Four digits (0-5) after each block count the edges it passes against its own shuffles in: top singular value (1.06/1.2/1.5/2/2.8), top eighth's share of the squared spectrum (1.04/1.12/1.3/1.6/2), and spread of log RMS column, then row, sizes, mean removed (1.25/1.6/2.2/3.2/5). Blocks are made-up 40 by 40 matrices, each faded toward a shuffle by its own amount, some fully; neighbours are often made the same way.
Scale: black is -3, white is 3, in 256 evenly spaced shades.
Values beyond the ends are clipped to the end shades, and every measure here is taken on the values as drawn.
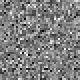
2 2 1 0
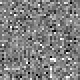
2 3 1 1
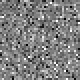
0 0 1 0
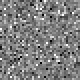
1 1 1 0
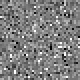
1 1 1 0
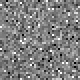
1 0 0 0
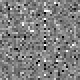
2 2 2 0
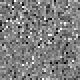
2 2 0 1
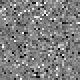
0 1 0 0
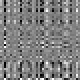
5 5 4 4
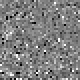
2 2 0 1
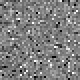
1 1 0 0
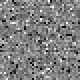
1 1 0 0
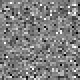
3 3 1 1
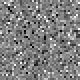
1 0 0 0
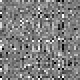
4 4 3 2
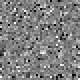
2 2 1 1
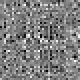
4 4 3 3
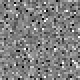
0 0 0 0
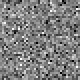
1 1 0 0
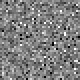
0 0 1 0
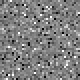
0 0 0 0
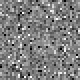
0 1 1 0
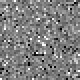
0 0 0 0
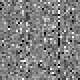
2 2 2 0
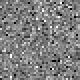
0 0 0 0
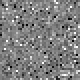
0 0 0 0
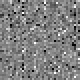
1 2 2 0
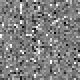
1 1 2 0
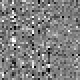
1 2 3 0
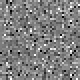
1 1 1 0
